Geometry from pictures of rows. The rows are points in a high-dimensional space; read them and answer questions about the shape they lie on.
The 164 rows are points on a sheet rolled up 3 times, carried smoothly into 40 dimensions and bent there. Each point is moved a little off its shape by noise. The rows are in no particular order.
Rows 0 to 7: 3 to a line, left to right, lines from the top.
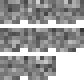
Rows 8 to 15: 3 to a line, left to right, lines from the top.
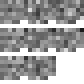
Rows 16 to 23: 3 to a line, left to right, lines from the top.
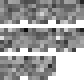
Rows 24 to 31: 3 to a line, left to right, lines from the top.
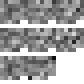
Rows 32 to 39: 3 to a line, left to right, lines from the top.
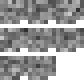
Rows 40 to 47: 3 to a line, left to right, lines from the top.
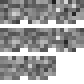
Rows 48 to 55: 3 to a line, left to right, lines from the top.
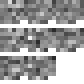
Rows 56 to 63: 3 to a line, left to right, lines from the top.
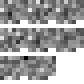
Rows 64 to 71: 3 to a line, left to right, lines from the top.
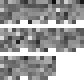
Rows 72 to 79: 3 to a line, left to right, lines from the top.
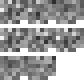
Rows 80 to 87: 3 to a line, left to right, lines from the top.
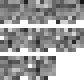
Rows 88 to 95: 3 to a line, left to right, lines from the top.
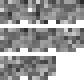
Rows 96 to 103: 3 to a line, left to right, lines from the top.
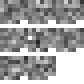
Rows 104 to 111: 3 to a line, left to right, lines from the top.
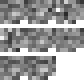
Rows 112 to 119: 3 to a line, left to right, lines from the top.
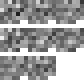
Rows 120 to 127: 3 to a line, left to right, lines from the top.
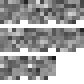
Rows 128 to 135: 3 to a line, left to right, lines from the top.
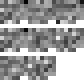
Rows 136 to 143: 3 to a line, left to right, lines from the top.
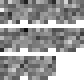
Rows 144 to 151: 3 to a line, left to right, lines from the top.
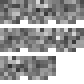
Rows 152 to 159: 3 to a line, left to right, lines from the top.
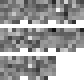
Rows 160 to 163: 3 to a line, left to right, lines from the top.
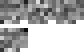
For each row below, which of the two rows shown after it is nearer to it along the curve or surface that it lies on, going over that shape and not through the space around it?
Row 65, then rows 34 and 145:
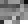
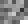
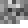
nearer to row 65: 34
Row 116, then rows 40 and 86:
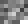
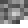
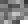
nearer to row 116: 40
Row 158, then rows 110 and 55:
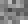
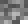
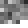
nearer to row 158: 110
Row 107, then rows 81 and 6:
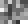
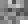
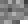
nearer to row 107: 81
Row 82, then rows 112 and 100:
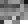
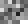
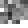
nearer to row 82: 100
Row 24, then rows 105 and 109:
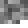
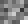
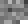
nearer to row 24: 109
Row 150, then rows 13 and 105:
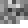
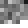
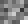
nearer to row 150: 105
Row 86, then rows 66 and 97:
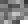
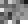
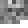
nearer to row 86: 97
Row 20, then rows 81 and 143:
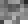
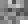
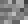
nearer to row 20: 143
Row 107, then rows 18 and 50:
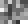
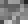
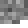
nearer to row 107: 18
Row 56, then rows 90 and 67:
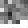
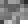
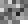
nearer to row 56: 90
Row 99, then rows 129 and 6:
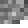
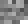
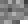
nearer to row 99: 129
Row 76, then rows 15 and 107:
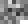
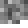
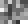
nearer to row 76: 107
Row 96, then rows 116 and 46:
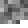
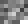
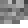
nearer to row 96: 46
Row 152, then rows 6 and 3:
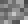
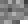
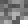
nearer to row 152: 3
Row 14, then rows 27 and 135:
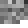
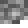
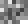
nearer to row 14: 27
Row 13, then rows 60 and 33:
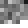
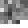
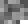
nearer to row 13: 60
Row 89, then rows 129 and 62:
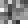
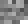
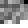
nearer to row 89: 62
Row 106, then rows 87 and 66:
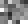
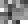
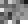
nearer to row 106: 87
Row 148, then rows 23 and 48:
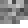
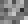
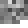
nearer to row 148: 48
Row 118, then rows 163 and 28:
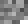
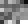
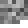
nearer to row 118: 28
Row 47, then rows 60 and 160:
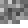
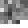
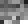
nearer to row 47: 60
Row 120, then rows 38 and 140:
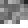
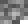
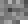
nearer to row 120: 38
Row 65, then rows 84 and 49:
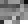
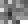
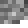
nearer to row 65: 84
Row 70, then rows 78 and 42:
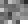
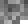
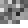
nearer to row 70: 78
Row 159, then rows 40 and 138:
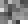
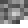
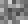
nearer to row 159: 138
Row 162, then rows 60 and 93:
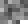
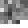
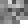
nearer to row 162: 60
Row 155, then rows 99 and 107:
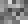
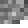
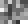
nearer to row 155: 99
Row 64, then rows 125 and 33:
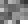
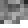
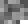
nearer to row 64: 125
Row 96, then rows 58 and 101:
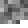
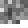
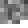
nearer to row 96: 101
